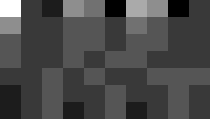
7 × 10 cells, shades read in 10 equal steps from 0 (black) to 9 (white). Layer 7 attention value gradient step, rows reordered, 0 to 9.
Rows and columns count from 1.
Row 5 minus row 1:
-7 0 2 -3 -1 2 -4 -2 3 1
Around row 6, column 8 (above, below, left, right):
3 2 2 3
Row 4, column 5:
2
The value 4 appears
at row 1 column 5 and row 2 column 7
